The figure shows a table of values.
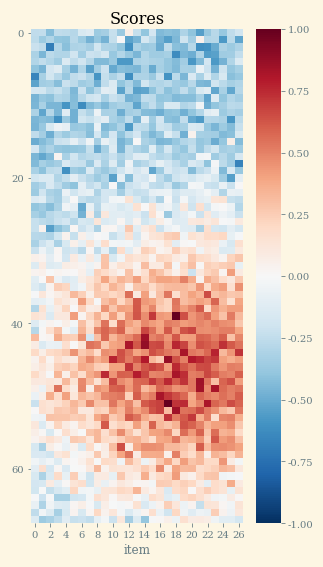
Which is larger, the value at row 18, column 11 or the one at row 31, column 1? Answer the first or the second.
the second
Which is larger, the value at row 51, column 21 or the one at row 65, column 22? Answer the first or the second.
the first
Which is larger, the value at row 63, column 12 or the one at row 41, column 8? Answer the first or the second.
the second
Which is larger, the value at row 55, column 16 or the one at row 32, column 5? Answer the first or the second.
the first
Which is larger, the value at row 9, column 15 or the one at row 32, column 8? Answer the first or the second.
the second
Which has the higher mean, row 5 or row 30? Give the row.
30
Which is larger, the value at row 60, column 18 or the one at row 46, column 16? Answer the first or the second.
the second
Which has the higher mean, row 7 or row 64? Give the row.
64
